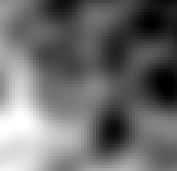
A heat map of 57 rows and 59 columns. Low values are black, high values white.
Lone odd cells: none. Grain: smooth. Stripes: none. Slope: up to the bottom left.
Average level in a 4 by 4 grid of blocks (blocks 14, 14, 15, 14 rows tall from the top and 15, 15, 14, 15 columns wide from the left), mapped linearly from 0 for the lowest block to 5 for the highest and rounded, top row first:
2 1 1 0 | 3 1 1 1 | 5 3 1 1 | 5 3 2 2
